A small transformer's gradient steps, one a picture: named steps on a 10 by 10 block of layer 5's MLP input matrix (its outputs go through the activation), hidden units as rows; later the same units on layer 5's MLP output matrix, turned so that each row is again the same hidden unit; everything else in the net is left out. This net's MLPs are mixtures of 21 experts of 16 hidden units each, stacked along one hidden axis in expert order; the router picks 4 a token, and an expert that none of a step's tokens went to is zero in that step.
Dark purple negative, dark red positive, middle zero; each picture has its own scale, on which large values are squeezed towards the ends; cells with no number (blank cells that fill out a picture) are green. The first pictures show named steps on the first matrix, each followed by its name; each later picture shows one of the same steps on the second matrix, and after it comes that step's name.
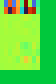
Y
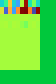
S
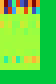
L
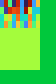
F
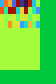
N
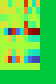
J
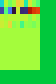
N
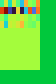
N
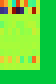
L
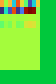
S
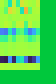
J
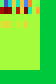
S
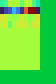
N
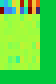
Y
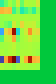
J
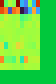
Y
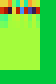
F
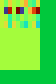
N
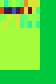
N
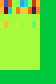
S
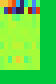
Y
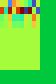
F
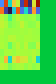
Y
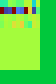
N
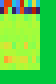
Y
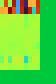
Y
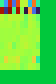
Y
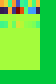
S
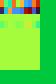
S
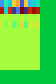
S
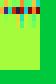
F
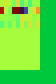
N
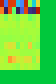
Y
